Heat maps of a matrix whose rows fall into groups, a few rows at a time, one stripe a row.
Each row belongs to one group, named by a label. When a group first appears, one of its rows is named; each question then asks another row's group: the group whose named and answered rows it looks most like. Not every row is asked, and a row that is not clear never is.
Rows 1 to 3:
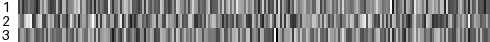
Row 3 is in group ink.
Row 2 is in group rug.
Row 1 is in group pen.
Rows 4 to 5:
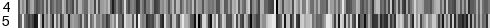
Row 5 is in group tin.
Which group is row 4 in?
ink
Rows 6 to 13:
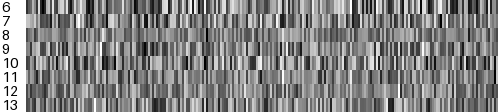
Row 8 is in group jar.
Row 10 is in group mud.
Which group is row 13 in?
tin
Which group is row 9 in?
rug
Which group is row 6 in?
tin
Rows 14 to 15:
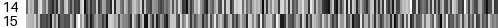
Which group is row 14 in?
mud
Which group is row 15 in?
ink
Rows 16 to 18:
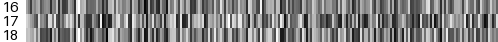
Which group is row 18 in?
ink
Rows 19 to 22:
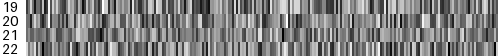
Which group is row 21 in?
pen
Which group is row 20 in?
rug
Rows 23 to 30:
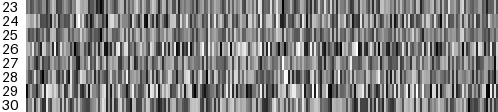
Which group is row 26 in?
mud
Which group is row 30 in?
tin
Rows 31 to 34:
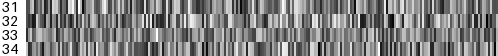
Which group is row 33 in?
mud
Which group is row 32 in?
tin
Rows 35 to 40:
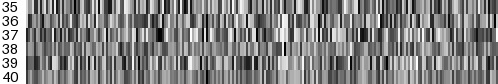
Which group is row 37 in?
tin
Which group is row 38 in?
ink
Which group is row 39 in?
jar
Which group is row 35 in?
mud
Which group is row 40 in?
jar
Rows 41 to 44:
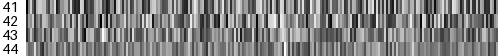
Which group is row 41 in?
mud
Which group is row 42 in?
tin
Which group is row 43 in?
jar
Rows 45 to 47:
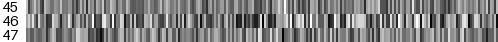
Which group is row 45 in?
rug
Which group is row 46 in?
jar
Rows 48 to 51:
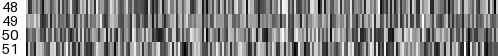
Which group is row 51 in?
mud
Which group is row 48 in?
rug
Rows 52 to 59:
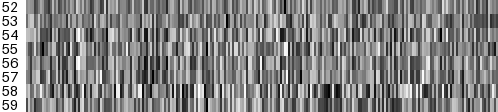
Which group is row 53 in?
tin
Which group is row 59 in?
mud
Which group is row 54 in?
ink
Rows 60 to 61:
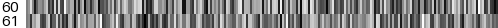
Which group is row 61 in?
rug
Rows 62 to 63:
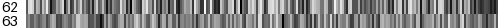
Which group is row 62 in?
tin
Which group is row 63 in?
pen
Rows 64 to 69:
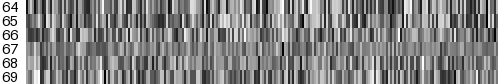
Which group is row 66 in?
pen
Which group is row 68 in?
ink
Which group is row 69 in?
rug
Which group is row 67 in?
pen
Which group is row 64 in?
tin
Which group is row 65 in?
tin
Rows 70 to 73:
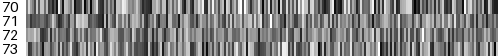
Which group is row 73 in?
rug
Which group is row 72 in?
ink
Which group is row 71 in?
pen
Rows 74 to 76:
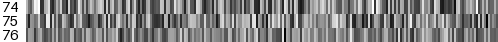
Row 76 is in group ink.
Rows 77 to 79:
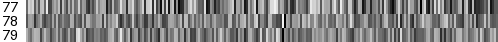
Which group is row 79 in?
rug
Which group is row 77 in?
tin
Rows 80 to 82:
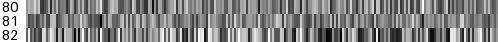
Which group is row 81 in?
pen
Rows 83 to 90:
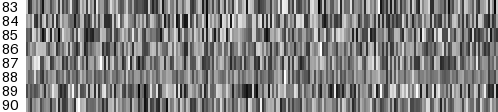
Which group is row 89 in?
jar
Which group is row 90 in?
rug
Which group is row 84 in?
mud
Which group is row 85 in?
tin
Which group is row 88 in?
pen
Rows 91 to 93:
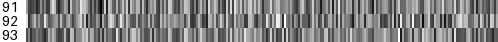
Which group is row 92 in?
rug
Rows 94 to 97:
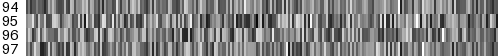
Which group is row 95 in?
jar
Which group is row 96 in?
mud
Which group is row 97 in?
pen
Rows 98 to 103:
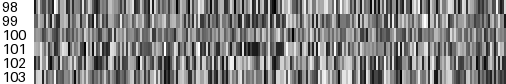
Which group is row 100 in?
ink
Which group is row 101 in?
jar
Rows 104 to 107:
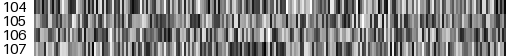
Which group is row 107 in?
jar
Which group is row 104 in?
jar
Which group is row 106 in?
tin
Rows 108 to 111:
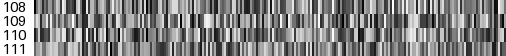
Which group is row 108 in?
jar
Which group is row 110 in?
jar
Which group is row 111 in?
mud
